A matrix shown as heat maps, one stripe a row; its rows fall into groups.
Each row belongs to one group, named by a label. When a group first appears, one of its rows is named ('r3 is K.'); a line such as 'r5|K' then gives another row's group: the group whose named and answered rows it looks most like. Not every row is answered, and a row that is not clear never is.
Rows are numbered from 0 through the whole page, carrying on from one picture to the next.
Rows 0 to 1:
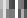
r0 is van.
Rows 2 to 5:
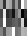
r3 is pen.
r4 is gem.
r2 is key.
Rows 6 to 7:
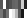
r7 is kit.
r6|gem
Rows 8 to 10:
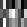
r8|pen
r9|kit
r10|gem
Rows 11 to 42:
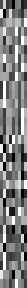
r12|kit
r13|kit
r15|key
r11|pen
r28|pen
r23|key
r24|key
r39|gem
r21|gem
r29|kit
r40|gem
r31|kit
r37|gem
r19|van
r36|pen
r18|key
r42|van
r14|van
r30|pen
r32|pen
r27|kit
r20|gem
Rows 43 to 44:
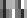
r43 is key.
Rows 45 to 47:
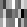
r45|key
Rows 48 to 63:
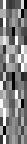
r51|pen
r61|gem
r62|kit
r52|van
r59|pen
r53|key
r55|key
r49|pen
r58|van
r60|van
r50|gem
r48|gem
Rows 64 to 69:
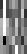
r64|gem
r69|van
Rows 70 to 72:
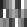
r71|gem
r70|key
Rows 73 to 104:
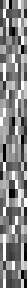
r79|key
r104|gem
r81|gem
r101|gem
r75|kit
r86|pen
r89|kit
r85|van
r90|kit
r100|gem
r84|van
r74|gem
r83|kit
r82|key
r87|van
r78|pen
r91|gem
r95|kit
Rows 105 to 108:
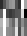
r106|gem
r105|key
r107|van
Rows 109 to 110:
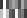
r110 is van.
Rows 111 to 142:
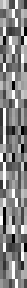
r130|van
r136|key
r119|key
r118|gem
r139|key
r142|van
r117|key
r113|van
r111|van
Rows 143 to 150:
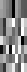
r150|key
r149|van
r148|kit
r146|key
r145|key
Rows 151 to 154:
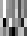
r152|van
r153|kit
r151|van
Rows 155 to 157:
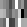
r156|pen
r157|kit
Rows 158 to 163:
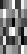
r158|key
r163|key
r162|pen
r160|pen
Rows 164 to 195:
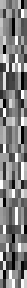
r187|van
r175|kit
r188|van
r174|key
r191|kit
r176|gem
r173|pen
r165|key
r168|van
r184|pen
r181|van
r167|pen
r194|kit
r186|kit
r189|gem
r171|kit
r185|key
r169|kit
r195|key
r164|pen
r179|pen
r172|pen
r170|van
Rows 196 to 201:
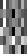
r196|gem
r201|pen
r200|key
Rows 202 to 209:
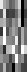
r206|van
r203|pen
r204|pen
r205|gem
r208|van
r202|pen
